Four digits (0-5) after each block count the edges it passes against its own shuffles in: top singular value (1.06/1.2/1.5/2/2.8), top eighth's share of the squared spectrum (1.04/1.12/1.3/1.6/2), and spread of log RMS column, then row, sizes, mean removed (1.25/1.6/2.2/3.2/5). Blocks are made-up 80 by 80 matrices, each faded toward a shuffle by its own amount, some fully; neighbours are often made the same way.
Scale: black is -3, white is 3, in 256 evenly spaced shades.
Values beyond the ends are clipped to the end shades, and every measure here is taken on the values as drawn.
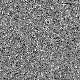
2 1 0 0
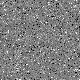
0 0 0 0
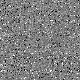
1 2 1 2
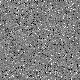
0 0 0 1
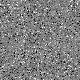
0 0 0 0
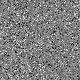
2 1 0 0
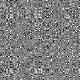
4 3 2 2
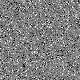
2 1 0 0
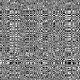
5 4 3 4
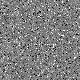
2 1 0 0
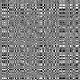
5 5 4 4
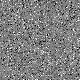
1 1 0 0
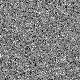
0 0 0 0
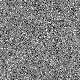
0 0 0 0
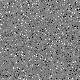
0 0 0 0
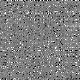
4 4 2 3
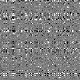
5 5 3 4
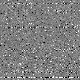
4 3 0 2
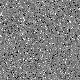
0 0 0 0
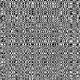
5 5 4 4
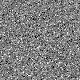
0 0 0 0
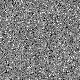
2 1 0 0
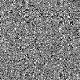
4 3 1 1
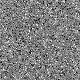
2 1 0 0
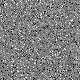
2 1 0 0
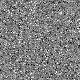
1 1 0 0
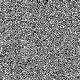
3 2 1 0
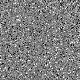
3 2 0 0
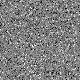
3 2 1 0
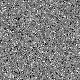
1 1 0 0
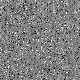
2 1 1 0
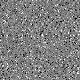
3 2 1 1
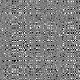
5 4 3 3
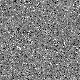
1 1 0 0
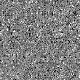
3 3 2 1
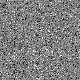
1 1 1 0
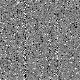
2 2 2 0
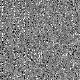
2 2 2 0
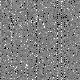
4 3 2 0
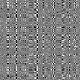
5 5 4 3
